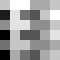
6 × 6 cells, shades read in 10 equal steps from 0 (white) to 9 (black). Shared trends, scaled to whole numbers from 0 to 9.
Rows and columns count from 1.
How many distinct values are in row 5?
4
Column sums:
37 9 19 29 19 10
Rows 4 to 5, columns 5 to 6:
3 1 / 4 3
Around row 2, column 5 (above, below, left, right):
3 4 6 0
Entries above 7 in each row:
0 1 0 1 0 1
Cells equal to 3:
6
